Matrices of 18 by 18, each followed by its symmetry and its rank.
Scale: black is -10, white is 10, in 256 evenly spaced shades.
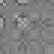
symmetric, rank three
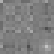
symmetric, rank three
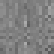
neither, rank three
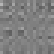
neither, rank three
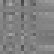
neither, rank two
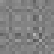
symmetric, rank three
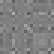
symmetric, rank three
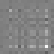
symmetric, rank two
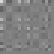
symmetric, rank two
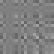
symmetric, rank two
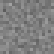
antisymmetric, full rank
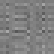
neither, rank two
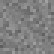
antisymmetric, full rank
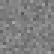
antisymmetric, full rank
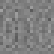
neither, rank three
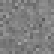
antisymmetric, full rank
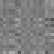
neither, rank two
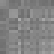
symmetric, rank two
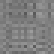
neither, rank two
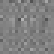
neither, rank three
